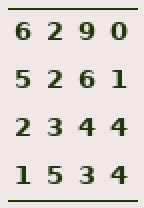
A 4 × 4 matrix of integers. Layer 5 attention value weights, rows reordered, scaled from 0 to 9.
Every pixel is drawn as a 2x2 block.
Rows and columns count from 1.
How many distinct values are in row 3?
3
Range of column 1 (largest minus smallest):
5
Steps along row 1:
down up down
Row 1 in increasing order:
0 2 6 9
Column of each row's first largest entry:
3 3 3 2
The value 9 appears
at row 1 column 3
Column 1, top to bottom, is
6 5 2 1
